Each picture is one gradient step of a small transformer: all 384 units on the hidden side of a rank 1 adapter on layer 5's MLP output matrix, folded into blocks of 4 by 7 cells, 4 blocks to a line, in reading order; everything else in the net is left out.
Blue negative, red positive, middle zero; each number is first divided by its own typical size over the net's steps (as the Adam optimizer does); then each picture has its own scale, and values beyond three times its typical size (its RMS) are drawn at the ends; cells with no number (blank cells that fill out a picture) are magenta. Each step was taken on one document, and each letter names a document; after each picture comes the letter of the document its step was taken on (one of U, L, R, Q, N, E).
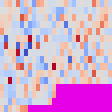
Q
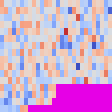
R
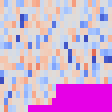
Q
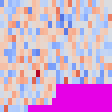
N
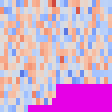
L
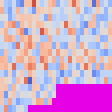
R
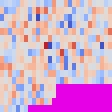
N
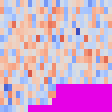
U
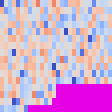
L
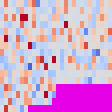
Q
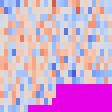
L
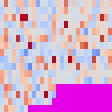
Q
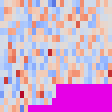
N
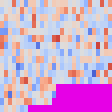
R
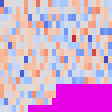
L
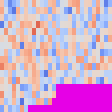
U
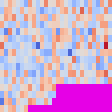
R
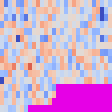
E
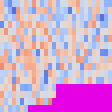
U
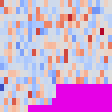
N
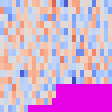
L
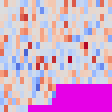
R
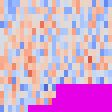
U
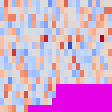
R
